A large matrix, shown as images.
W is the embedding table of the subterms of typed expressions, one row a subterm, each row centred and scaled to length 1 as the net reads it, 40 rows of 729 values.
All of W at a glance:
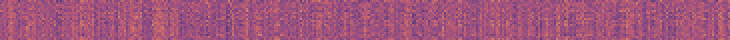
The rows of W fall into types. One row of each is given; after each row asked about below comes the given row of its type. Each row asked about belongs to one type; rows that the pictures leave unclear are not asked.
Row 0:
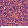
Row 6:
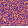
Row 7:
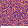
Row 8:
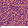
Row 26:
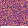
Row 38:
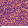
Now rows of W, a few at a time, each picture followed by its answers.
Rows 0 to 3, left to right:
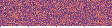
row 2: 7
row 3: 0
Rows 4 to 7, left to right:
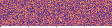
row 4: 38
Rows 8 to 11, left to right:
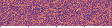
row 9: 38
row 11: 38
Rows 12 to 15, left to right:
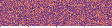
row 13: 7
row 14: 8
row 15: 0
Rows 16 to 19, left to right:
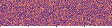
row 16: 7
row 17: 7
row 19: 8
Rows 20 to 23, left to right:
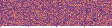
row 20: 0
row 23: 6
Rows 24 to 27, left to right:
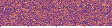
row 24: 38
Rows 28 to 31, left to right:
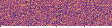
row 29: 26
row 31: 8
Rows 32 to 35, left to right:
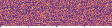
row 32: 8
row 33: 0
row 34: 8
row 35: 8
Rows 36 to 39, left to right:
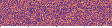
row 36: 7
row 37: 6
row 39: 26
